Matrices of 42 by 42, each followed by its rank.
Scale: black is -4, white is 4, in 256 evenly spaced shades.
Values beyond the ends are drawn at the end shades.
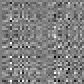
three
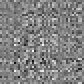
five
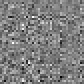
five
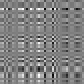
one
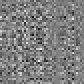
five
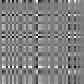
one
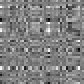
three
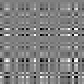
one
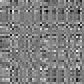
three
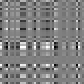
one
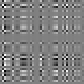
one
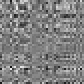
three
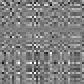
three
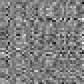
five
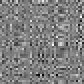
five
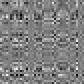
three
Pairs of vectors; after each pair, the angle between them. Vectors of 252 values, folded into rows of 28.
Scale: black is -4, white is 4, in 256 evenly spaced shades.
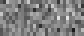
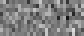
nearly opposite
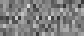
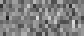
partly aligned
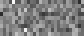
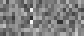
orthogonal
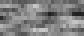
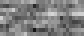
nearly opposite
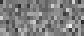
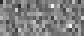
nearly parallel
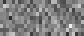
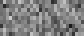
nearly opposite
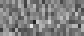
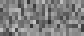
nearly opposite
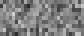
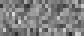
nearly parallel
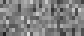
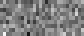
nearly opposite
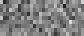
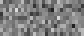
orthogonal
